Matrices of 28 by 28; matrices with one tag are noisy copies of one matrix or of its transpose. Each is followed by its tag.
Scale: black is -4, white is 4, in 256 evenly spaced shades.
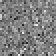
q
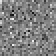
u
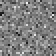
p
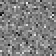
p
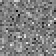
q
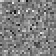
u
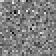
u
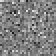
u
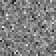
p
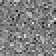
q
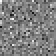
u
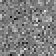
q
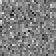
u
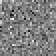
u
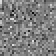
u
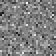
p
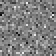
p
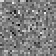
u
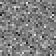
p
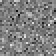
q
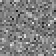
q
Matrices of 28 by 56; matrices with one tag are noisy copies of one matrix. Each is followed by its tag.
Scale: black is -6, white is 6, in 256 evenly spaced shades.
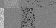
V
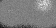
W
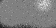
W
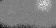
W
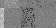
V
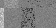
V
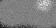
W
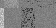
V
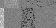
V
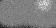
W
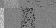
V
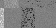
V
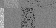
V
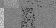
V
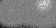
W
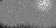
W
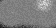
W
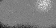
W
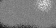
W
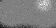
W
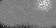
W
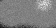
W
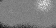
W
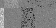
V
